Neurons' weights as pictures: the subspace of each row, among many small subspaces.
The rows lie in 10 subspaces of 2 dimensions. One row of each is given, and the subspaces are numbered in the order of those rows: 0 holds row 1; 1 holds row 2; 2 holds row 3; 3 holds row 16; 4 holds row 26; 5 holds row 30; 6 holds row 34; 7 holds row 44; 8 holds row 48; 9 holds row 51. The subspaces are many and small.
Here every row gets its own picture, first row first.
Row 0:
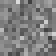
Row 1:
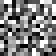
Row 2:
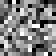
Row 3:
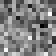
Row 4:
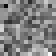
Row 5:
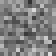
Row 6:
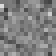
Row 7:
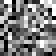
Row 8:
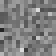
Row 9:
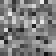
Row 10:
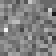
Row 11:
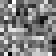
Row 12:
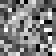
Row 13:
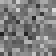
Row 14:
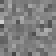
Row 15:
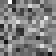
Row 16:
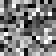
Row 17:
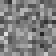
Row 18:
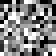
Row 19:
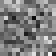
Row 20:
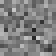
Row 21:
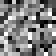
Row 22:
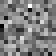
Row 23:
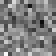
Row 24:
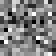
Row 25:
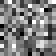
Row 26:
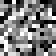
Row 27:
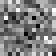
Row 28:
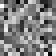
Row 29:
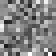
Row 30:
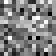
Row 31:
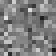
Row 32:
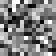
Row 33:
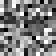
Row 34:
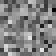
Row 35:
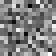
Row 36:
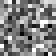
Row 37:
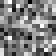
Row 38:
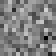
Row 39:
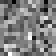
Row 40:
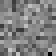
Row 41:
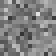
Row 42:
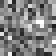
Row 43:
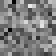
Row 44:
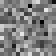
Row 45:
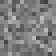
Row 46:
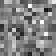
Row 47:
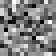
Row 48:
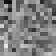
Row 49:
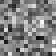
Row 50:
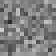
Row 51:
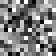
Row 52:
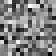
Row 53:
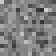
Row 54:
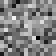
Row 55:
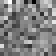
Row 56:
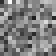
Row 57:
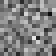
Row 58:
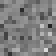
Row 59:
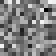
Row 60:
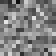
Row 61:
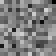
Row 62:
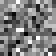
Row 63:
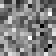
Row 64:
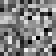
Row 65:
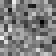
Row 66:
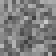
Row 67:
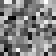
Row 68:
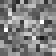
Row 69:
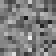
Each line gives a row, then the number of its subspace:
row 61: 7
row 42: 6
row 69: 6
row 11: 6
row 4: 1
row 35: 0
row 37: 6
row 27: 0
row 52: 8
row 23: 2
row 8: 3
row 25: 7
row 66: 1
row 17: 4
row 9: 5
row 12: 9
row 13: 0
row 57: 3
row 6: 5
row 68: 9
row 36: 1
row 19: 0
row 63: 2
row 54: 3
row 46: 7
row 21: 4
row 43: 2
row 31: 6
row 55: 8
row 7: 8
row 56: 4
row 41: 4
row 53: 7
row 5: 0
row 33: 3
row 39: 6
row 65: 2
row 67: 4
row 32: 9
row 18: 0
